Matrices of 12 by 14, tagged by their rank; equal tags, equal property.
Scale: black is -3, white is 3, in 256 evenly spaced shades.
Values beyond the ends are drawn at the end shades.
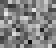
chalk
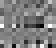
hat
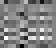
hat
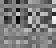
hat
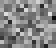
chalk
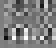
hat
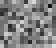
chalk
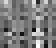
hat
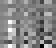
hat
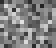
chalk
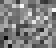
chalk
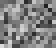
chalk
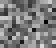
chalk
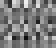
hat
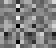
hat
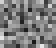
chalk
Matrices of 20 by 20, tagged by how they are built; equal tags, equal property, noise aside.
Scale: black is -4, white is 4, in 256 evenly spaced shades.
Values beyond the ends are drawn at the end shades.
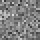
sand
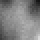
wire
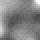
wire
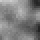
wire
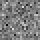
sand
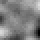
wire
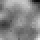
wire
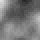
wire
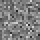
sand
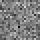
sand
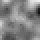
wire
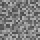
sand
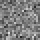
sand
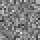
sand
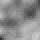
wire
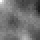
wire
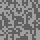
sand
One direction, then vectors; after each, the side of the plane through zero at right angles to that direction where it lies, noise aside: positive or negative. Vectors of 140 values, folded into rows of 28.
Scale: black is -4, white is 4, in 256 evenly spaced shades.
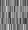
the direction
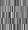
positive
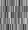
negative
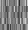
negative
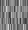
positive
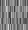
positive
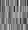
positive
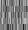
negative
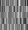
positive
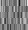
negative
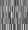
positive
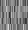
positive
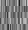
negative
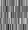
negative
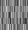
positive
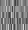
positive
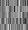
positive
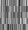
negative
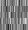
negative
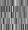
negative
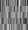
positive
